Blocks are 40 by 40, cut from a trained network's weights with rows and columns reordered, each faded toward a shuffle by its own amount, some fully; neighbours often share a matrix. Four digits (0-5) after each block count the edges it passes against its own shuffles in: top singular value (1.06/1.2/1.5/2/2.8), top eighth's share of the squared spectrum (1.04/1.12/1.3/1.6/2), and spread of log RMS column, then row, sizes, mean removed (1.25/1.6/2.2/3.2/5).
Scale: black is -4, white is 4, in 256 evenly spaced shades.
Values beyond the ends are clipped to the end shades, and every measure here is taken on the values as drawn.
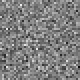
3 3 0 1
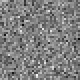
0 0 0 0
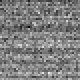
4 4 0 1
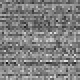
4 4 0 2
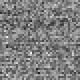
2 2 0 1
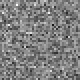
1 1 0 0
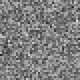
0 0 0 0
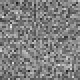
1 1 0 0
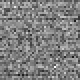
2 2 0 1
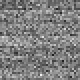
2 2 0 1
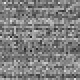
3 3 0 1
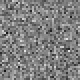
0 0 0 0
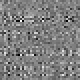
4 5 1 3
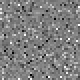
0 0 0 0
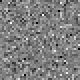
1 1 0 0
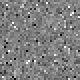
0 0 0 0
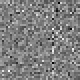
3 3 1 0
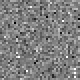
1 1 0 0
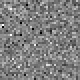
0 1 0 0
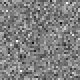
0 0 0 0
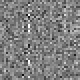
3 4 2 1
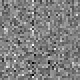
3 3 2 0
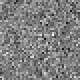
1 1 0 0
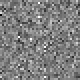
1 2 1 0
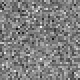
1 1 0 0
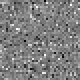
2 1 0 0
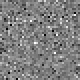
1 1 0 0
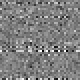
4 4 0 3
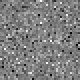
1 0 0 0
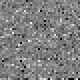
2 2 0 1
